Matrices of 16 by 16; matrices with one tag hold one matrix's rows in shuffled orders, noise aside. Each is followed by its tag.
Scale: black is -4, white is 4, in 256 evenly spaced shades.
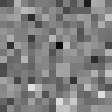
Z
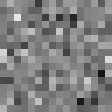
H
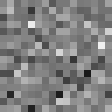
Z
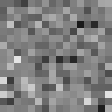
H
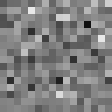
Z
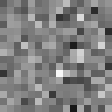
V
